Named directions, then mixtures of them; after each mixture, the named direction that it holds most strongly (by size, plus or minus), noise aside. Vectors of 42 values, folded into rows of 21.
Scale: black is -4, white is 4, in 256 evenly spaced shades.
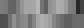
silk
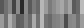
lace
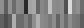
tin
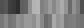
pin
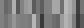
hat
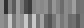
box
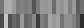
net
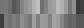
silk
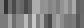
box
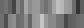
silk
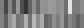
tin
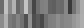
tin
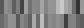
lace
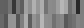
silk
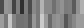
lace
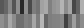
lace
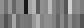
tin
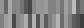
box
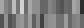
lace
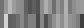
net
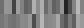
hat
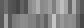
pin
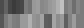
pin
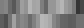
silk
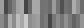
box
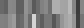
hat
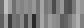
hat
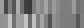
box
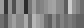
tin
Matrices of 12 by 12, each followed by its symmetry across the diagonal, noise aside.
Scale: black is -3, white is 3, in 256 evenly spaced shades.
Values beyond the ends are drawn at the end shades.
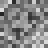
symmetric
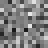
antisymmetric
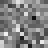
neither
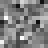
antisymmetric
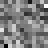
antisymmetric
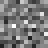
neither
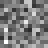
neither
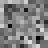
symmetric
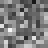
neither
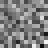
antisymmetric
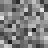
antisymmetric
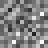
symmetric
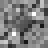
symmetric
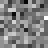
neither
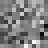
antisymmetric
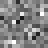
symmetric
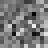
neither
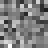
antisymmetric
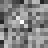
symmetric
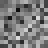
symmetric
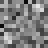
symmetric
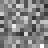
neither
